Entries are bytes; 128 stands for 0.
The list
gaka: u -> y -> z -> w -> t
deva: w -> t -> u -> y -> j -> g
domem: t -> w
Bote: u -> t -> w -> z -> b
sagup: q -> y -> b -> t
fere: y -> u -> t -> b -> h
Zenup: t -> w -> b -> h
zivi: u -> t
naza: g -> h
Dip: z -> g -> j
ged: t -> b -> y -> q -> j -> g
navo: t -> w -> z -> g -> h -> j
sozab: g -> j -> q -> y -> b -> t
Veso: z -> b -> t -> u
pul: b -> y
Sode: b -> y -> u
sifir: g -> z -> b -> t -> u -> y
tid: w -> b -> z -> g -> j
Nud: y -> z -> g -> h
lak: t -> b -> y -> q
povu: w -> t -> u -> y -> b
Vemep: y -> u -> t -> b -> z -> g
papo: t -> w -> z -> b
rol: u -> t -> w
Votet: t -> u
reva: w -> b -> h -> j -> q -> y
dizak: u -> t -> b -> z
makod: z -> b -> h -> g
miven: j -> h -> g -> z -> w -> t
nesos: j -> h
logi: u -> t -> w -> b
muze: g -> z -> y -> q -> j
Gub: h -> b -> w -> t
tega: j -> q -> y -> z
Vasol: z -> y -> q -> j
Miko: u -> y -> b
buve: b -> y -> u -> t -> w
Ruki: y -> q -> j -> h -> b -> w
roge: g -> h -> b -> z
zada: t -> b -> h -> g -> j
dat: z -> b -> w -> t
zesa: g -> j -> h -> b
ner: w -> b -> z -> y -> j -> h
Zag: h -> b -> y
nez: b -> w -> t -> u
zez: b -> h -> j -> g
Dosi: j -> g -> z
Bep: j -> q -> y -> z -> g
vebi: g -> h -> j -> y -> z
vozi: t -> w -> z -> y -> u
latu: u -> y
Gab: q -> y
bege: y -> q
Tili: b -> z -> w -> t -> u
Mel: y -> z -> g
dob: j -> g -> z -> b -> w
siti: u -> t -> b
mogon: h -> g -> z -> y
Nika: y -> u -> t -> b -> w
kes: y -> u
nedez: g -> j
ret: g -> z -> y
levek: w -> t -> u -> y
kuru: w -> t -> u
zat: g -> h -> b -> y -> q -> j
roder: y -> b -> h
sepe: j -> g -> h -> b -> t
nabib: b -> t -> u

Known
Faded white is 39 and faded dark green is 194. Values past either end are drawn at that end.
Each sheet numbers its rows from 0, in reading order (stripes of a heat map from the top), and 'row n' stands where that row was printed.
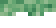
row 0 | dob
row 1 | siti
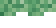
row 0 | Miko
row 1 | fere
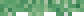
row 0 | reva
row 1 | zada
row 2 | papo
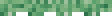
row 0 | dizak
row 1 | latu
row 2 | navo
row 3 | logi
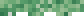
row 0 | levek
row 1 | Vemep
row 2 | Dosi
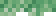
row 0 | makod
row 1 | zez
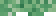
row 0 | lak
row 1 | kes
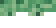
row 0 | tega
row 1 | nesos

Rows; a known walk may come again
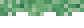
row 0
papo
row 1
dob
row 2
buve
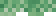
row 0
makod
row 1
roder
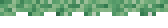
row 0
sagup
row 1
Miko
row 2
gaka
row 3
dizak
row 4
fere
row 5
povu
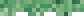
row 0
zez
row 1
ner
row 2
Bep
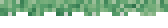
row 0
domem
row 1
zivi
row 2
levek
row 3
navo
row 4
Tili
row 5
zada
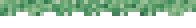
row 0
Votet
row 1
Dosi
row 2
Zenup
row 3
nez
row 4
vozi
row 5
rol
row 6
Dip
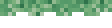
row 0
lak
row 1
sepe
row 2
reva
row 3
Vasol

